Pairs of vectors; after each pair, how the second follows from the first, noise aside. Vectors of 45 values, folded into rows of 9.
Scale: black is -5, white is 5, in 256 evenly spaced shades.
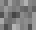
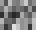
scaled up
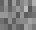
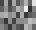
scaled up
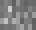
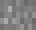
shrunk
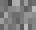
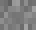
shrunk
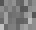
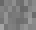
shrunk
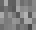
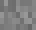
shrunk
